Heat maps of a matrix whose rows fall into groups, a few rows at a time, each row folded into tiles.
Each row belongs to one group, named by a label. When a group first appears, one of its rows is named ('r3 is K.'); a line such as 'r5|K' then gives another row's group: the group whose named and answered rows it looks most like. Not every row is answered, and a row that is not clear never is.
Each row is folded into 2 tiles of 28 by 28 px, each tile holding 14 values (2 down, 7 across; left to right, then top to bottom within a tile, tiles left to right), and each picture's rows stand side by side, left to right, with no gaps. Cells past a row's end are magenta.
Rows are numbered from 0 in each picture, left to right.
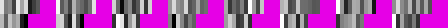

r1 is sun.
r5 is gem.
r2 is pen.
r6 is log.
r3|gem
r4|pen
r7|gem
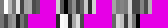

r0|gem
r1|pen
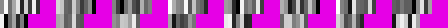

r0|gem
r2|pen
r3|gem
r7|pen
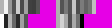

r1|sun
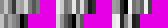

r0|gem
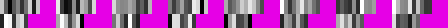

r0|pen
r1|pen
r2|sun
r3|pen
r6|pen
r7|gem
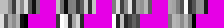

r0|gem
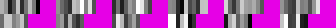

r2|pen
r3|sun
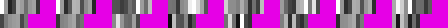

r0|log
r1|log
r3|log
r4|sun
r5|log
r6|log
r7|gem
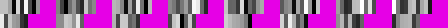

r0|gem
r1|pen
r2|gem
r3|pen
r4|sun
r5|gem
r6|log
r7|log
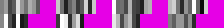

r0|sun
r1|pen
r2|sun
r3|gem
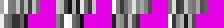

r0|gem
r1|gem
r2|log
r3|gem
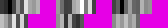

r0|pen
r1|log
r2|pen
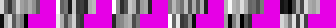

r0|log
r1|sun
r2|log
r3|gem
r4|gem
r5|pen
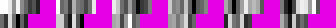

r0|gem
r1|sun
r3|sun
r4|log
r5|log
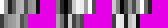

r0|log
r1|log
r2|pen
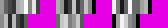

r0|log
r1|pen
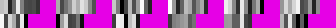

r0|gem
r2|pen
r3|log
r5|gem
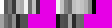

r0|log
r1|log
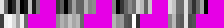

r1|pen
